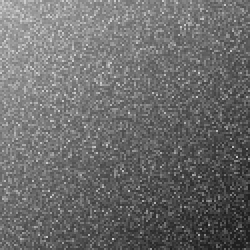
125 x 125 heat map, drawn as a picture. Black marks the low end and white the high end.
Histogram: bell-shaped. Ninth with the highest average: top left. Slope: up to the top left. Mirror symmetry: none. Ninth with the lowest average: bottom right.
